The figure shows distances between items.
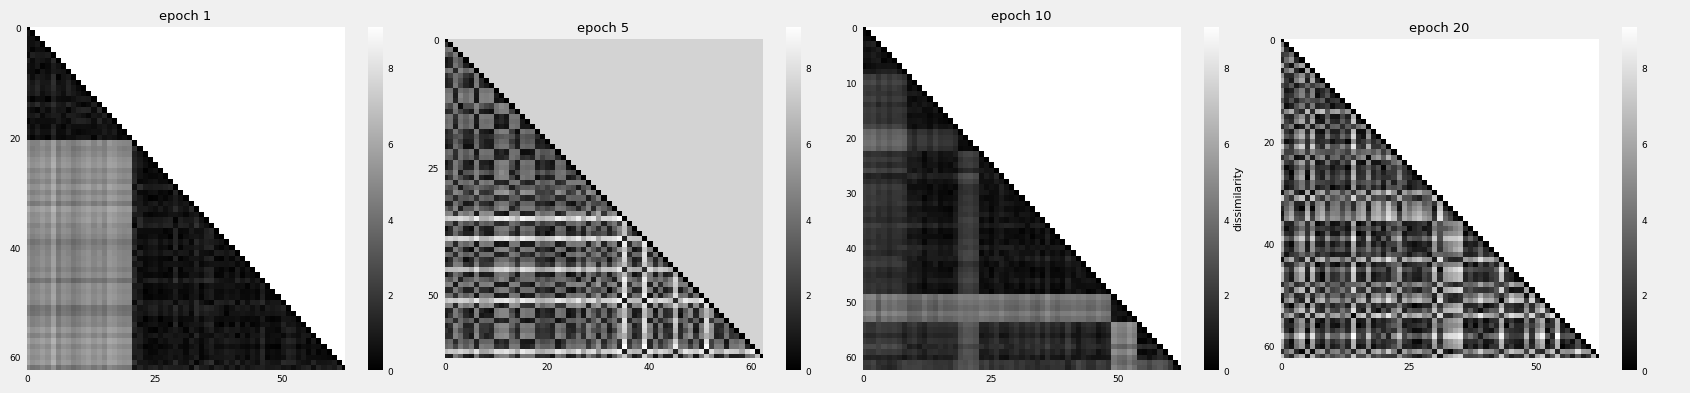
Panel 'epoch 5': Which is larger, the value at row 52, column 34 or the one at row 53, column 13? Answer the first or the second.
the second
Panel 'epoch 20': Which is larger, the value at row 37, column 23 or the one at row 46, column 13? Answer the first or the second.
the first
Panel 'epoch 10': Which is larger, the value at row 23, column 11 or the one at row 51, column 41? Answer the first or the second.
the second
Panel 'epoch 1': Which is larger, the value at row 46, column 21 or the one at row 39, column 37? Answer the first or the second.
the first
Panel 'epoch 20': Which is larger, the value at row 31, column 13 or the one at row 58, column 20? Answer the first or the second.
the second
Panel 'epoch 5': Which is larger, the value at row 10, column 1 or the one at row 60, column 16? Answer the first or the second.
the first
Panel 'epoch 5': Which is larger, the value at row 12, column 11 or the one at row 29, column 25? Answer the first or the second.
the second
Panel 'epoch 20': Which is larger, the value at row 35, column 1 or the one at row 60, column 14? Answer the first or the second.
the second
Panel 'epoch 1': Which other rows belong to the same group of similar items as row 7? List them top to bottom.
0, 1, 2, 3, 4, 5, 6, 8, 9, 10, 11, 12, 13, 14, 15, 16, 17, 18, 19, 20
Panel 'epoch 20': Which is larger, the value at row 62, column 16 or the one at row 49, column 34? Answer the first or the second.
the second
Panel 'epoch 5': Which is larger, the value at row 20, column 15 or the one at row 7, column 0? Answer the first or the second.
the first
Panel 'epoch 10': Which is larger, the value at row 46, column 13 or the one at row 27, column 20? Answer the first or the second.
the second
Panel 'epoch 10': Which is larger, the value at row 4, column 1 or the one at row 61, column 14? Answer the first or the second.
the second
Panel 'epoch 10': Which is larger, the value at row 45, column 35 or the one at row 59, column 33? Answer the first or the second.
the second
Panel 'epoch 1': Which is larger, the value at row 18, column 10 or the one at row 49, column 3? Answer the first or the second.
the second
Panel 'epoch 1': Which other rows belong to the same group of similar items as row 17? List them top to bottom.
0, 1, 2, 3, 4, 5, 6, 7, 8, 9, 10, 11, 12, 13, 14, 15, 16, 18, 19, 20
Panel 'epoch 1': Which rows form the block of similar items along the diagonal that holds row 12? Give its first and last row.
0 to 20
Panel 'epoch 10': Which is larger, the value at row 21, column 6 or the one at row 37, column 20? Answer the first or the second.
the first
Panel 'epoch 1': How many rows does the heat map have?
63
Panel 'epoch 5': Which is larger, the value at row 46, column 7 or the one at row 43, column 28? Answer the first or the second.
the second
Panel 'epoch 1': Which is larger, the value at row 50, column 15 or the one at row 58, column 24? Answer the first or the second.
the first
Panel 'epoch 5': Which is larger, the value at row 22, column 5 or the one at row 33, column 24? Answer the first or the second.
the first
